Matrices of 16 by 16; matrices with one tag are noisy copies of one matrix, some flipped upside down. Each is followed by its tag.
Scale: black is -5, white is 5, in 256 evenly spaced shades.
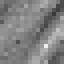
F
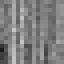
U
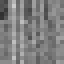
U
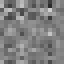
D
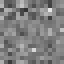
D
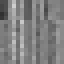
U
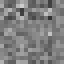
D
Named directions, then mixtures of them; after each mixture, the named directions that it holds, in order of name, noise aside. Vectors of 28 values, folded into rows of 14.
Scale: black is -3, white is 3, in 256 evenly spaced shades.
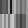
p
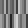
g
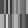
g, p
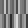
g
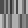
g, p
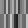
g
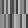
g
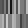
g, p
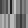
p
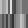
p
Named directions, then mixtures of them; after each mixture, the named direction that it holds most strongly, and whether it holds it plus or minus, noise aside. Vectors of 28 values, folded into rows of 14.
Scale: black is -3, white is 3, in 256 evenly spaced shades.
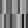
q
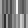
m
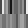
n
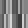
q, minus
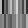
n, minus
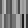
q, plus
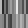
m, plus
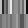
n, minus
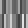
q, minus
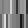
m, minus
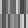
m, plus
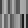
q, plus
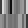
n, plus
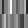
n, minus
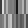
m, minus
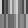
n, minus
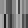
q, plus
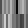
m, minus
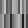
q, plus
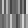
n, plus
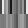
n, plus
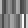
q, minus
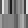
n, plus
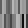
q, plus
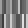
q, minus
